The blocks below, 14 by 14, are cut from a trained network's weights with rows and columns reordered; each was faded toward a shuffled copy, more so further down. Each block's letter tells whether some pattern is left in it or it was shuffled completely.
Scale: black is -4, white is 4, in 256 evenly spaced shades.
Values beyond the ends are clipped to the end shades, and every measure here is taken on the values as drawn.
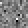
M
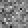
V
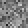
V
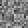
M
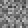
M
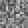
M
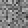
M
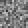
V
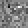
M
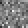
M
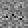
M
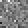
V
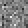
M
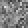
V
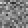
M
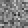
V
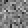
V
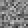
V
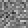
M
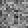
M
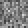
M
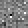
V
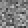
M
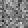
V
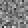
V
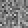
V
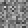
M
